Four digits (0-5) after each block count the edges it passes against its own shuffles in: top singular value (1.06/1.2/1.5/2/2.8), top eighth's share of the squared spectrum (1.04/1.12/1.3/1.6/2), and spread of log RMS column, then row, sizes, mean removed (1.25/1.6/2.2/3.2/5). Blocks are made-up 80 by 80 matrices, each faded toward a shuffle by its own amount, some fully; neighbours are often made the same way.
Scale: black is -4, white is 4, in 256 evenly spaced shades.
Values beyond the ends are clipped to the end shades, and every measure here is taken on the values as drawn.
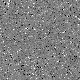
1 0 0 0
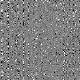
4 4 3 1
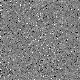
2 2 1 0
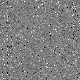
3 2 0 0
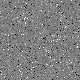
0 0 0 0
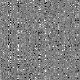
4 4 3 2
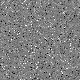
2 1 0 0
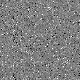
3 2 1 0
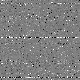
4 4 0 2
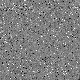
1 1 0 0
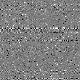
4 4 1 3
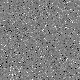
0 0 0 0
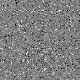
3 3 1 2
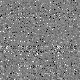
3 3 1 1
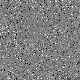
3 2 0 1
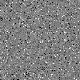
3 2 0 1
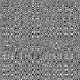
5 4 3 3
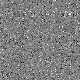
3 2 0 1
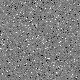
0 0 0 0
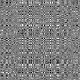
5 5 3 3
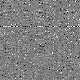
4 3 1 2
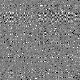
4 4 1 2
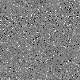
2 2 0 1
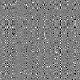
5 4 3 3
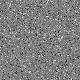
2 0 0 0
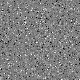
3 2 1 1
